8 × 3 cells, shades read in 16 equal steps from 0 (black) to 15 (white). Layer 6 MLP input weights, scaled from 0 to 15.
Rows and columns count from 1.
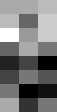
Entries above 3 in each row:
3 3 3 3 1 3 1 2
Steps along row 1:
same up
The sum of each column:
65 49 55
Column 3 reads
11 12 12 7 0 5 1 7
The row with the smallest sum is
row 5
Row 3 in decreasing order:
15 12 9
